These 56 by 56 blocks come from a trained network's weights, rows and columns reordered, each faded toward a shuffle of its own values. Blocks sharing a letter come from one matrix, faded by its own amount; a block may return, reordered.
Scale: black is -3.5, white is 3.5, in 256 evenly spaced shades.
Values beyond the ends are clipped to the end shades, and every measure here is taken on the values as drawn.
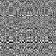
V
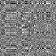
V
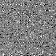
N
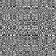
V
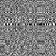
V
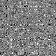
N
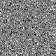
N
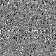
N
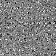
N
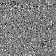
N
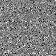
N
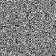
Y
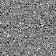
N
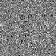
Y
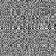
V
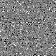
N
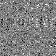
N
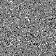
N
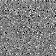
N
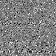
N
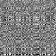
V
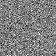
Y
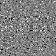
N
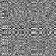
V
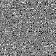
N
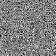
Y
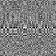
V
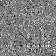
N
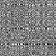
V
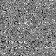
N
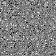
N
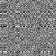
V
